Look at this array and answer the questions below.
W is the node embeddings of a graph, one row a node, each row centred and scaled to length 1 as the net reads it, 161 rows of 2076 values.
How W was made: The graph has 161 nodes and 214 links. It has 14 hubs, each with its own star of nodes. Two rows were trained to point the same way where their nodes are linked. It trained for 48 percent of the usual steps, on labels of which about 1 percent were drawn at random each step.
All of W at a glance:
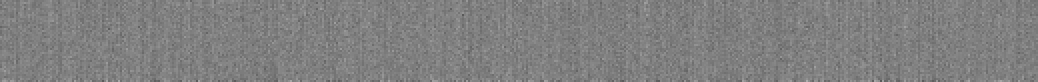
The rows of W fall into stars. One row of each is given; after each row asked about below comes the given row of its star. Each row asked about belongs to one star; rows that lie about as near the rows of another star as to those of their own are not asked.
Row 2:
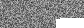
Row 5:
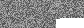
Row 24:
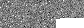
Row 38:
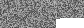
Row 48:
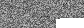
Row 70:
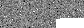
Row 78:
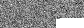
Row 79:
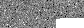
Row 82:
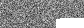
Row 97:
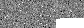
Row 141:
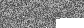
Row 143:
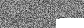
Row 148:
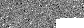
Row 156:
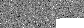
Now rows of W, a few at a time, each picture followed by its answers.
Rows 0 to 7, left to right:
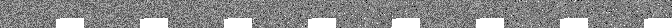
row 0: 70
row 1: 24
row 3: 156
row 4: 141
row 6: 5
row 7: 48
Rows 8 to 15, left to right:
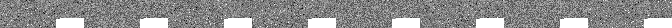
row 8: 82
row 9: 79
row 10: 48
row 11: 156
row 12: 143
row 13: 156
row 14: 2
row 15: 5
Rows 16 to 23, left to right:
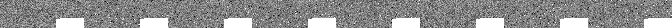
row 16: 48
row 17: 48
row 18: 2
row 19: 82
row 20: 148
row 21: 141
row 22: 70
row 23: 79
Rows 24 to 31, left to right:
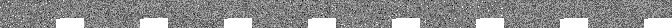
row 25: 148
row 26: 156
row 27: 2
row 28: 24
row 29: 38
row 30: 24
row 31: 48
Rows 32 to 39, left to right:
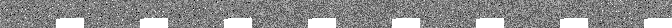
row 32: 48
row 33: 97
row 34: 82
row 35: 141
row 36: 143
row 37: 143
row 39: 78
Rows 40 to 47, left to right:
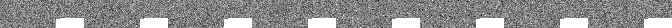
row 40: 143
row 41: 82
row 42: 156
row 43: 82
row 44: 97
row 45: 78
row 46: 97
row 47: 70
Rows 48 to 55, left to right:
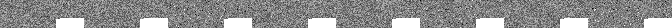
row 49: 143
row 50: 24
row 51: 79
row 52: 82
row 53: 48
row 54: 48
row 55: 48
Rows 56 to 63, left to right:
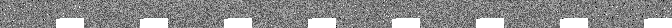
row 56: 78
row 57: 156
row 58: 78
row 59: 2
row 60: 143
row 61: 5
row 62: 82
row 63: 38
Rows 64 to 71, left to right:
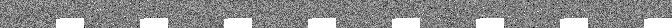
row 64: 141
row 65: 24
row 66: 70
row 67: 97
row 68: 97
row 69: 82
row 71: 156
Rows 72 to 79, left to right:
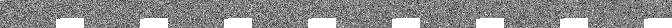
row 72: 38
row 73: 156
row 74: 2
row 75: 78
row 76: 143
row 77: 82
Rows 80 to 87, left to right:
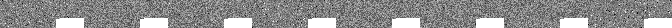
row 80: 156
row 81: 2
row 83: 24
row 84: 97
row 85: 2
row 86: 148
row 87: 79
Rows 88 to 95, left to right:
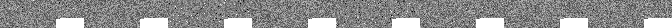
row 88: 97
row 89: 148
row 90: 38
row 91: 38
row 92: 2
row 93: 5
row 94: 38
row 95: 24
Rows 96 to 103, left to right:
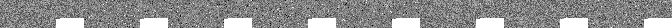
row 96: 2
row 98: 148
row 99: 48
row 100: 141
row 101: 141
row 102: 97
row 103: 156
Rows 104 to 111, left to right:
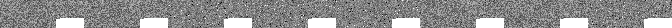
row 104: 79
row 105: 82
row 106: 70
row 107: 148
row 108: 5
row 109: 38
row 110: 79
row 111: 78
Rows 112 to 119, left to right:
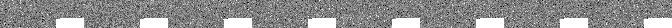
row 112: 78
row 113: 79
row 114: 141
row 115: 2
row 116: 97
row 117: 2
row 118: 148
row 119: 148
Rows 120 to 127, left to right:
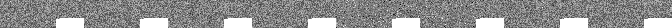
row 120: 82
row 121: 141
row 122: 2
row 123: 2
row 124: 143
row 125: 24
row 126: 2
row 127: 79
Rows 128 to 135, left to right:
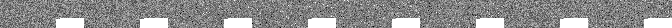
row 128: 24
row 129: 24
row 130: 5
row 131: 78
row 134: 143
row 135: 78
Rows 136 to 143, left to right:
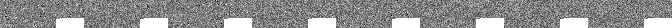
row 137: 141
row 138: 24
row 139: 143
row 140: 97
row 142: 143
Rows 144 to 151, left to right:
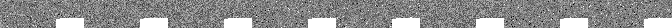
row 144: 143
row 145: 143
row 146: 148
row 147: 70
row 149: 156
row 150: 79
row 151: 70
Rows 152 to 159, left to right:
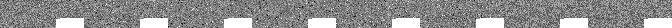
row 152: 70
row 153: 156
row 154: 5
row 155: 38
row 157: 143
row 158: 141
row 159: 141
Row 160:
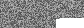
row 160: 78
